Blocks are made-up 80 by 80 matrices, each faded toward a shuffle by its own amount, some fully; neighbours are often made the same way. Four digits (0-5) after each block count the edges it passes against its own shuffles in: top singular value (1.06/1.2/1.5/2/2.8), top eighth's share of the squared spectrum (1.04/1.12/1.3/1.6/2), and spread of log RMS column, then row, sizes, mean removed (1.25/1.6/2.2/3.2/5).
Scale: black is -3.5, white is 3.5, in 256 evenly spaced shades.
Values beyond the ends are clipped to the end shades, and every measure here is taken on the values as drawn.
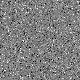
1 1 0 0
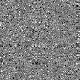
3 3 1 1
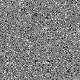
3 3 1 1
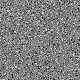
2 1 0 0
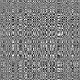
5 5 4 4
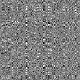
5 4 3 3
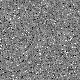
1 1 0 0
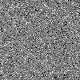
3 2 0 1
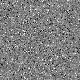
2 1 0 0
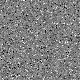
0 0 0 0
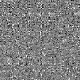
4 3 2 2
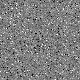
0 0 0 0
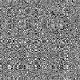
4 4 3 2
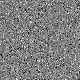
2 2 0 0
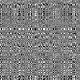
5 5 4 4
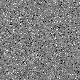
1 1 0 0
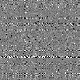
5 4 2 3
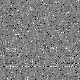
3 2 0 1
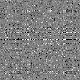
4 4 1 3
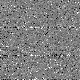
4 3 0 2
